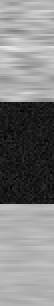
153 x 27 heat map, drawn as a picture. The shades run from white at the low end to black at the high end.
It is made of 3 by 1 panels. Panel 1,1: low, streaked across. Panel 2,1: very high, fine-grained, faint in contrast. Panel 3,1: low, streaked across, faint in contrast.
